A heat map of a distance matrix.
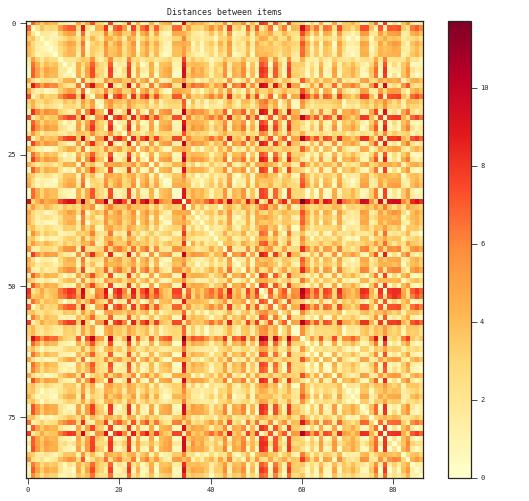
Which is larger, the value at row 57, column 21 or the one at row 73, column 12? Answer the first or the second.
the first
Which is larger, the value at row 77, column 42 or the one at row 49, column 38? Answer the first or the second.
the first
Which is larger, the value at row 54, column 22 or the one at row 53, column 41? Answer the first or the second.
the second
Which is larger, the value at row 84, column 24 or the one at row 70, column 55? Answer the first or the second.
the first
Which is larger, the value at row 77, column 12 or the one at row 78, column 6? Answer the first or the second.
the second
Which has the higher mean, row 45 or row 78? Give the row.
78
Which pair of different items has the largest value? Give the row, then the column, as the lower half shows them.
60, 34
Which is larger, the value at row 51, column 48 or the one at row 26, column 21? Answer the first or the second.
the first
